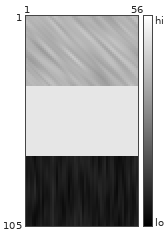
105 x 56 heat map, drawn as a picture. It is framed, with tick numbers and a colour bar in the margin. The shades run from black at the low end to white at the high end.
The table splits into 3 rows of 1 panel. Panel 1,1: high, slanting down to the right, faint in contrast. Panel 2,1: very high, flat. Panel 3,1: very low, streaked downward, faint in contrast.
